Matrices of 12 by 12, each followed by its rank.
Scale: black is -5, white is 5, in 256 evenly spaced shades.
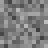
full rank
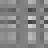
one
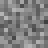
full rank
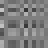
one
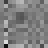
two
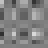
one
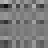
one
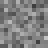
full rank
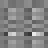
one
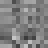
two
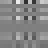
one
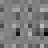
two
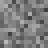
full rank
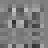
two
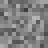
full rank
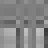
one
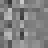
two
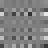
one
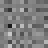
two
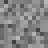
full rank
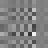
one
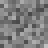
full rank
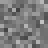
full rank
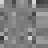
two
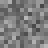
full rank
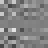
two
